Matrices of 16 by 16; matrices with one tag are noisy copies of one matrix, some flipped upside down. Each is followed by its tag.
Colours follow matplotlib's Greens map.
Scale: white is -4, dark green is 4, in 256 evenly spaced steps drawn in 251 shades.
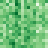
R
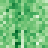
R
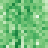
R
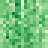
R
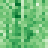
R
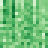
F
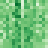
R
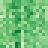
R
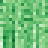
F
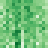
R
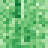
R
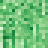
F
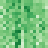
R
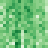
R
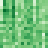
F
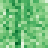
R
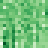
F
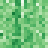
R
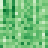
F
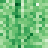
R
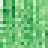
F
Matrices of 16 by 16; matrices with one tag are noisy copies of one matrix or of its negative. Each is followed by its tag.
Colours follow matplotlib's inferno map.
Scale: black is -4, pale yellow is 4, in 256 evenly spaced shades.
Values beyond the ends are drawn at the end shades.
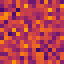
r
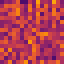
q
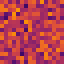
r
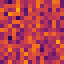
q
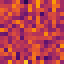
q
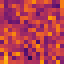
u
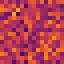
r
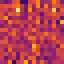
q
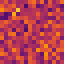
r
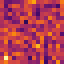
u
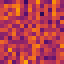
q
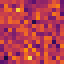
u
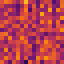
q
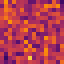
u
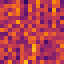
q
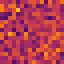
r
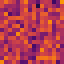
q
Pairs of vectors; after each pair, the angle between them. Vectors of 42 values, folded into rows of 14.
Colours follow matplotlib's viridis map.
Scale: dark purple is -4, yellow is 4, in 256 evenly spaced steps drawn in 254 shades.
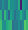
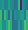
nearly parallel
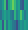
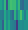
nearly parallel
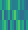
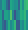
nearly opposite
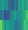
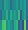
orthogonal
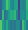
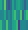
orthogonal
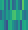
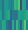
orthogonal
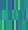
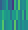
nearly parallel
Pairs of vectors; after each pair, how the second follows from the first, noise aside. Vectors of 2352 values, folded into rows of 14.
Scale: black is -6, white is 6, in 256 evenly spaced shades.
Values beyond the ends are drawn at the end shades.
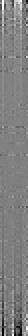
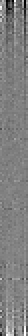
reversed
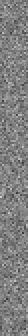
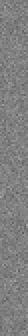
shrunk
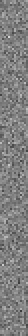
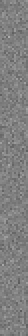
shrunk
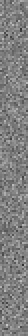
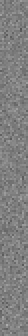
shrunk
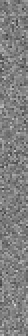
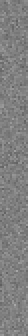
shrunk
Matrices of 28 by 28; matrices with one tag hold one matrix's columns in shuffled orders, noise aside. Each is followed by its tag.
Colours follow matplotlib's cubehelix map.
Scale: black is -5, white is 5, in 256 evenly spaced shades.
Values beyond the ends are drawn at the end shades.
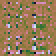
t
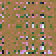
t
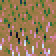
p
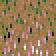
p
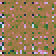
t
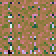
t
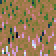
p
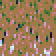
p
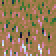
p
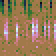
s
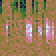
s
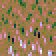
p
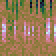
s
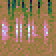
s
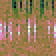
s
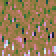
p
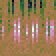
s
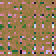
t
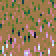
p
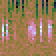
s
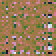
t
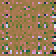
t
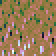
p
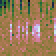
s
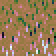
p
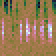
s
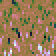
p
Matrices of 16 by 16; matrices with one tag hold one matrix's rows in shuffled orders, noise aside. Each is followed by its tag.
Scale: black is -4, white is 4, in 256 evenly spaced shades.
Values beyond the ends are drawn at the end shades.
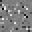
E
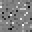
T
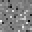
T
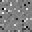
E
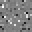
E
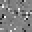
E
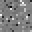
T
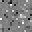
T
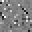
E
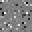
E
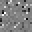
E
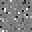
E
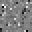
E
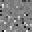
E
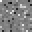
T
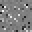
E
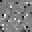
E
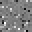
E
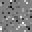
T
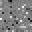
T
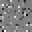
E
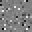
E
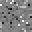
T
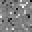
T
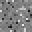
T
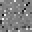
E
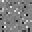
E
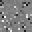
E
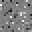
T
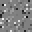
E
